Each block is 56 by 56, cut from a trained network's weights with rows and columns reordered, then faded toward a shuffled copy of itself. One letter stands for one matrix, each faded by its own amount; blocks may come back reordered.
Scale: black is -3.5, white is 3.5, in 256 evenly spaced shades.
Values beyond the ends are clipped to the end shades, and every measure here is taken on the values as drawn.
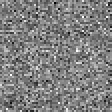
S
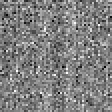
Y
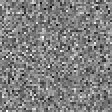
S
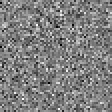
S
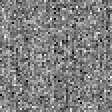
Y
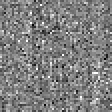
Y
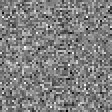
S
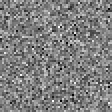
S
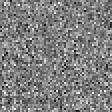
S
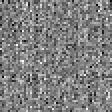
Y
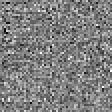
S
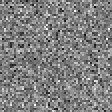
S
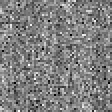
Y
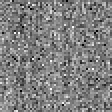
Y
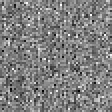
Y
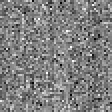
Y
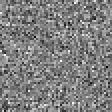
S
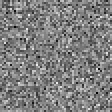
S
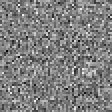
S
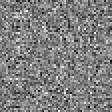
S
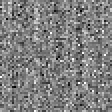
Y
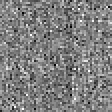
Y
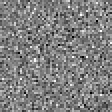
S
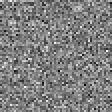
S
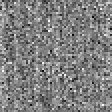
Y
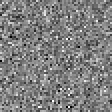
S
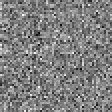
S
